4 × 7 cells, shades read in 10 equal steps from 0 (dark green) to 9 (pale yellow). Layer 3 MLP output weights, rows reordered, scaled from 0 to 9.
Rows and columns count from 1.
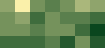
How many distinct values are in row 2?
4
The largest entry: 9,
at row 1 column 2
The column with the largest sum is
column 2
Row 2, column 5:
3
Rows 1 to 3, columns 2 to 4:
9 4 3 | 5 2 4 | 4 3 4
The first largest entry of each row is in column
2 2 1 6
